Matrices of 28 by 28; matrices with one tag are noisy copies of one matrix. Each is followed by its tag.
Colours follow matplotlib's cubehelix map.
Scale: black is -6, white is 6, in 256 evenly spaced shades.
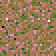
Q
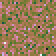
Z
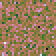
Z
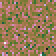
Z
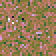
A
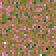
Z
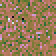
A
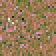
A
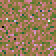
Q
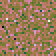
Q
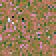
A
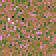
A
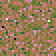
Q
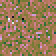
A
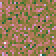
Z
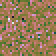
A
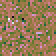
A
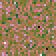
Z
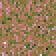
Z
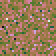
Q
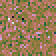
A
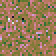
A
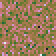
Z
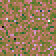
Q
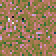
A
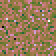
Q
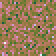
Z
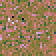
A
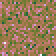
Z
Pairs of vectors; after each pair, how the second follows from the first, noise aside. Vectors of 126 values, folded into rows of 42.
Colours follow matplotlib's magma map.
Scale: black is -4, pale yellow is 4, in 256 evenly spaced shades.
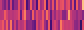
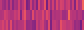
shrunk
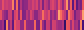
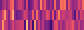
shuffled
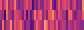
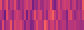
shrunk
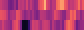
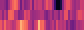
reversed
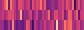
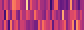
reversed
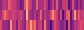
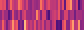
shuffled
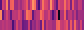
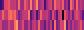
shuffled
